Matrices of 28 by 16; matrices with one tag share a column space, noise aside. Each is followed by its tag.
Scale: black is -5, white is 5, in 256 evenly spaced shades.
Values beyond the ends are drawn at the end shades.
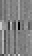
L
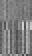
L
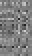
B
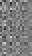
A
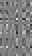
B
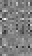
B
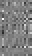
B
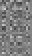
A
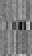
L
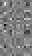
B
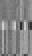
L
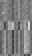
L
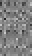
B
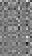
A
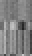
L
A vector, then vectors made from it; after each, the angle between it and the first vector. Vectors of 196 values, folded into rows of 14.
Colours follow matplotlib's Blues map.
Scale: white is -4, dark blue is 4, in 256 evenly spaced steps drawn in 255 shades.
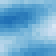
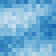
nearly opposite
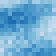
nearly parallel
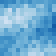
nearly opposite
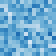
orthogonal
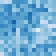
partly aligned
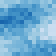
nearly parallel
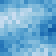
nearly opposite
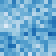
partly opposed
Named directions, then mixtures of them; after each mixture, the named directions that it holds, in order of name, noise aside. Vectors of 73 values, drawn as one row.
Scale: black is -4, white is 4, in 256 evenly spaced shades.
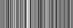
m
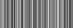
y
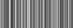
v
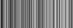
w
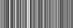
m, v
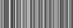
v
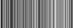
v, w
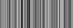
v, y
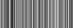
v, w, y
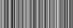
v, y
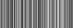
m, w, y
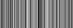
m, w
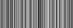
m, w, y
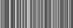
v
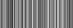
m, w, y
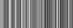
v, w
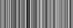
m, y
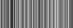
v, w, y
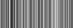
v, w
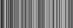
m, w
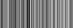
m, w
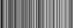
w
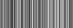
w, y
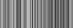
m, w, y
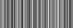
y
